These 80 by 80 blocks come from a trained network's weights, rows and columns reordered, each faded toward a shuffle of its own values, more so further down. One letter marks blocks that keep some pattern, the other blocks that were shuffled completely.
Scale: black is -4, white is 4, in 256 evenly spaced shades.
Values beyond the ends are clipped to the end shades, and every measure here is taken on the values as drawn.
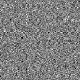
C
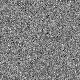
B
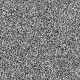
B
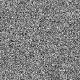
C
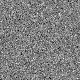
B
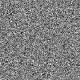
C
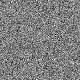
C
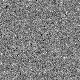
B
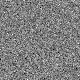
B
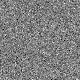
B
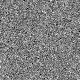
B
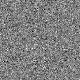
C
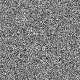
C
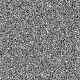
B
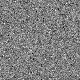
B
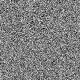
C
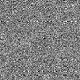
C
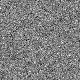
B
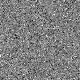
B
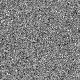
B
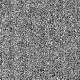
C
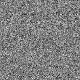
C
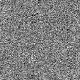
C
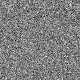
B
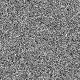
B
